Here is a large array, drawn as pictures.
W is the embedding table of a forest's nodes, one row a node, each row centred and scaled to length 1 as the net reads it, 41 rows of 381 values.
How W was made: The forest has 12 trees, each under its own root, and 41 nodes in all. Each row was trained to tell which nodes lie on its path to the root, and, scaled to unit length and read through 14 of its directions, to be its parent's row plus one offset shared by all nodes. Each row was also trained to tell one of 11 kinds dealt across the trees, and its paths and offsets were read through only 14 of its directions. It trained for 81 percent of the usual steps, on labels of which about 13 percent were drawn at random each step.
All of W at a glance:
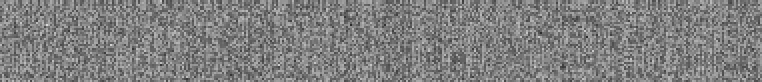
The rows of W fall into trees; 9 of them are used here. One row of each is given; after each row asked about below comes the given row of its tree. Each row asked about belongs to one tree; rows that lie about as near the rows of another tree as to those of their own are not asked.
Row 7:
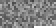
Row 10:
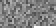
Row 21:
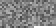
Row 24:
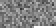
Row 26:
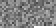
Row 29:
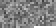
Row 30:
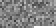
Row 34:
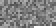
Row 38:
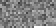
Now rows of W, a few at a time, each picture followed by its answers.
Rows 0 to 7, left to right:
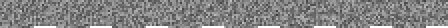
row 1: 34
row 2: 24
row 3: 7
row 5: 30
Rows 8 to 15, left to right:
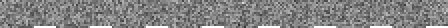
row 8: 34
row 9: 30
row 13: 21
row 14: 26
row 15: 24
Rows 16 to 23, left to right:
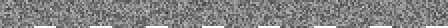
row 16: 26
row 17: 30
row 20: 38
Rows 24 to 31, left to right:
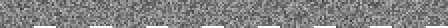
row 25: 10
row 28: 29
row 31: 29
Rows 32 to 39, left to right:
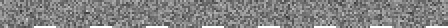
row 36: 10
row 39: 24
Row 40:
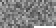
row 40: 34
